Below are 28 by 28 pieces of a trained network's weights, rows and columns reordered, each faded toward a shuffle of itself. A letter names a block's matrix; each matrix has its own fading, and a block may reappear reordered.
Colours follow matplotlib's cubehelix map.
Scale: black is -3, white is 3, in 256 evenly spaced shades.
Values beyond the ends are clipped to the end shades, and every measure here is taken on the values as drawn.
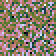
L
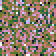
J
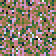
J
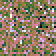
J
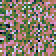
L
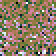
J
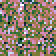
L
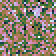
L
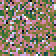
J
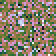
L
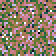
J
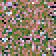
J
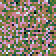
L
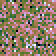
J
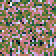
L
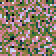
L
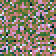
L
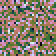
L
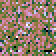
J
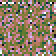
J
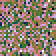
L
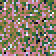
J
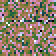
J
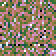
J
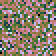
L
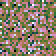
J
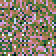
L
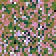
J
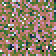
J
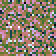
L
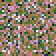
J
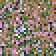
L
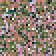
L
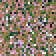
J
